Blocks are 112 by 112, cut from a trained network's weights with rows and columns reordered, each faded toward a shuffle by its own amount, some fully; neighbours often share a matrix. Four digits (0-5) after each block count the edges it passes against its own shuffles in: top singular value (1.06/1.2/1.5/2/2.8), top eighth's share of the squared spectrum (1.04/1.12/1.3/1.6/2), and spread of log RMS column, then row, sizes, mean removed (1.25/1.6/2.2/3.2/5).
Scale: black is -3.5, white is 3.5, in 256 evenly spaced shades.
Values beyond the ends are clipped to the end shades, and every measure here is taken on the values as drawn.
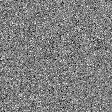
0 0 0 0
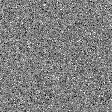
0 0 0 0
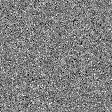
0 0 0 0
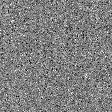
0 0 0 0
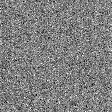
1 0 0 0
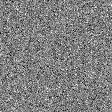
0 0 0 0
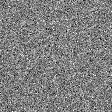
1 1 0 0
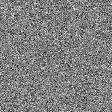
2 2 1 1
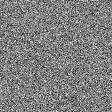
1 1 0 0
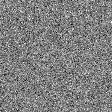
1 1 0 0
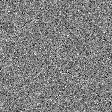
1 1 0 0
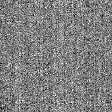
3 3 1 2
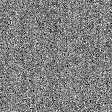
1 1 0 0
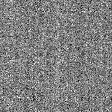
2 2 0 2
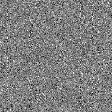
3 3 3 0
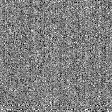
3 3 0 2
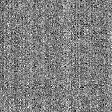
3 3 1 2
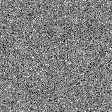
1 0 0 0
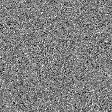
1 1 0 1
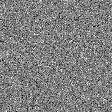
1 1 0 1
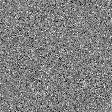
2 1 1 0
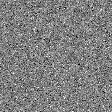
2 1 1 0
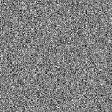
3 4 2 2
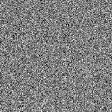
3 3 2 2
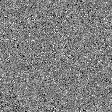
1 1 0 1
